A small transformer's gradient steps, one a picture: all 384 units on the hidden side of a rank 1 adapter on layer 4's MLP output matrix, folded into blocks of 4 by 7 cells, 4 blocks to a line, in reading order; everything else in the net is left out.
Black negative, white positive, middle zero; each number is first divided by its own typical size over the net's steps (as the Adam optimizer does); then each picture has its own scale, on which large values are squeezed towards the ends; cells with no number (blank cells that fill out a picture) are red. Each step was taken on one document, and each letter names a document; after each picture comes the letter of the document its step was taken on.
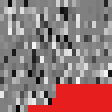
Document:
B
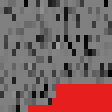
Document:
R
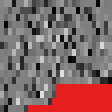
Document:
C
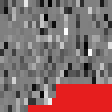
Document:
R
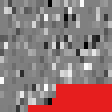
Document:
R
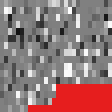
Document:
B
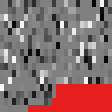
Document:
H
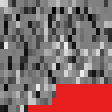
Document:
C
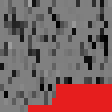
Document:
H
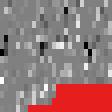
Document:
R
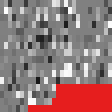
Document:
B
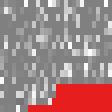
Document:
R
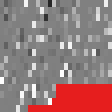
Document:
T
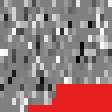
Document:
H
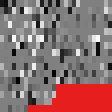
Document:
B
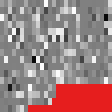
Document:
B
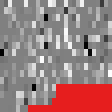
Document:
R
